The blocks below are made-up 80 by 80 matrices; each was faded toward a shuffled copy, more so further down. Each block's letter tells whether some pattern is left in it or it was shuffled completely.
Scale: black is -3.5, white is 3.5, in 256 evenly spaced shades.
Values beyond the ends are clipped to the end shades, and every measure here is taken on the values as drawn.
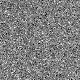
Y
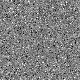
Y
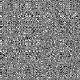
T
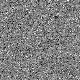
Y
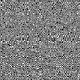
T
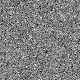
Y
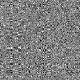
T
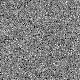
Y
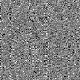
T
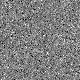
Y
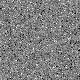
Y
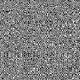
T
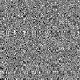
T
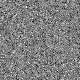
Y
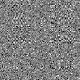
T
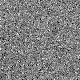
Y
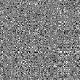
T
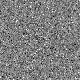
Y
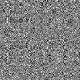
T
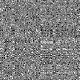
T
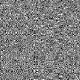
T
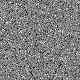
Y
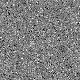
Y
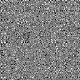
T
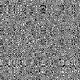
T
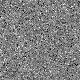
Y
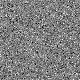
Y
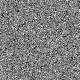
Y
